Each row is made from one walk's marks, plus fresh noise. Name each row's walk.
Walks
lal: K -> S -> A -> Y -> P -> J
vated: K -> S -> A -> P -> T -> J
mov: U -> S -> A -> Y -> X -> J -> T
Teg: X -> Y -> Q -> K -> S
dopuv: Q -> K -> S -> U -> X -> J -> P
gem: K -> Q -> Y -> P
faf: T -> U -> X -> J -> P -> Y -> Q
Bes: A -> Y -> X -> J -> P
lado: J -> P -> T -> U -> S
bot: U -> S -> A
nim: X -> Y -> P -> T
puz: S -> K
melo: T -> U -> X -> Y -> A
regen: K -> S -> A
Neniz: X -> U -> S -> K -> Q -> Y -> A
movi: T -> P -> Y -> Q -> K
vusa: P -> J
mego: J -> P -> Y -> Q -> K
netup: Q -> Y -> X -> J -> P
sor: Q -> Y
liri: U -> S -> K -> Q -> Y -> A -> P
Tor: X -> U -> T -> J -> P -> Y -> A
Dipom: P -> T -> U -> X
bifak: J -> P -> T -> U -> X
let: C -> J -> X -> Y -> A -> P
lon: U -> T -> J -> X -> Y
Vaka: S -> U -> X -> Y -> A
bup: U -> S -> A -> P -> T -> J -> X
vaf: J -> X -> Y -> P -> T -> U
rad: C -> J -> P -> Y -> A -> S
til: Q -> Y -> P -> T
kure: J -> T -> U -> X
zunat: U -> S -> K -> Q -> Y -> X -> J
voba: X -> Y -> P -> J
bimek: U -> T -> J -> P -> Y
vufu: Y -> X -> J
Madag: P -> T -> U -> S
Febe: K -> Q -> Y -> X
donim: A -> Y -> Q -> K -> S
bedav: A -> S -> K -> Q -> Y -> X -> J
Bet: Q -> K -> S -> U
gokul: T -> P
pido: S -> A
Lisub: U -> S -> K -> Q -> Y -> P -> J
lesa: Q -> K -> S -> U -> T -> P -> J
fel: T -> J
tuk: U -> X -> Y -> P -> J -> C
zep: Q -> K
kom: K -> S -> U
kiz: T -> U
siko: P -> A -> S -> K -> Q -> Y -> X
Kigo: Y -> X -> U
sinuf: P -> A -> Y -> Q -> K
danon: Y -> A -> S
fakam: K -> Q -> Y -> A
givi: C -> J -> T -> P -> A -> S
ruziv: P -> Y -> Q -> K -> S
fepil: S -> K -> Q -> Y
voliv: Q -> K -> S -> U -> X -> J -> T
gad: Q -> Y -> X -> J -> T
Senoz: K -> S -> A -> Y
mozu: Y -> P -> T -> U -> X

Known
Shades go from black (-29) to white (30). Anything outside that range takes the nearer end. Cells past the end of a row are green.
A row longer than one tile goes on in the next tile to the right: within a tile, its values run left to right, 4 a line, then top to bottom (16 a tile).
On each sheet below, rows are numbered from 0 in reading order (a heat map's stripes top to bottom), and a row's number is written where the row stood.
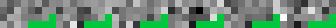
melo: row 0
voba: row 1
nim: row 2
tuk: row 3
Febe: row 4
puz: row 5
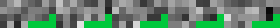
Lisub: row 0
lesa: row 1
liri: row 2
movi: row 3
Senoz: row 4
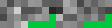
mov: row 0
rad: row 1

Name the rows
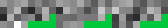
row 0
Tor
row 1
bimek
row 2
dopuv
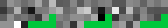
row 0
let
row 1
donim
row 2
Neniz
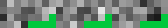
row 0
netup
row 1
vaf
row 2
sinuf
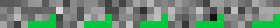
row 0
Vaka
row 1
voliv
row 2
lon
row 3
ruziv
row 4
vusa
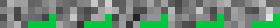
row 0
mego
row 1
Kigo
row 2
zunat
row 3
Teg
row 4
kure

